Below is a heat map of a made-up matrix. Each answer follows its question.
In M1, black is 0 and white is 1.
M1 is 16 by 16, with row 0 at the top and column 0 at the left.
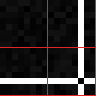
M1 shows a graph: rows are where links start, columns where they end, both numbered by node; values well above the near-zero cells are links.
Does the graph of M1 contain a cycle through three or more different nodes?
no
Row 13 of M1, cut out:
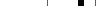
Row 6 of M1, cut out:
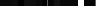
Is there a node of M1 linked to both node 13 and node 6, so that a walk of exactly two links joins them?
no
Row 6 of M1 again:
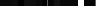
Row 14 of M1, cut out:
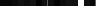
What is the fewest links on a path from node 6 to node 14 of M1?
2
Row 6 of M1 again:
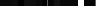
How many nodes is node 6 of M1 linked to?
1
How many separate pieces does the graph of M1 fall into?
1
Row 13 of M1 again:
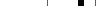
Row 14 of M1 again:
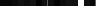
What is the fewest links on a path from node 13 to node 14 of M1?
1
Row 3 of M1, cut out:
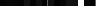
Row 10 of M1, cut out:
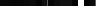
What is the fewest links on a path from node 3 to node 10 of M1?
2
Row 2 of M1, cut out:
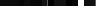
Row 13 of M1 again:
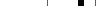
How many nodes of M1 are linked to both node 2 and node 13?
0
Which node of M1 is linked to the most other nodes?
node 13
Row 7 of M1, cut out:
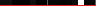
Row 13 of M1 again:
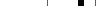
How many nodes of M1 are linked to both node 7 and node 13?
0
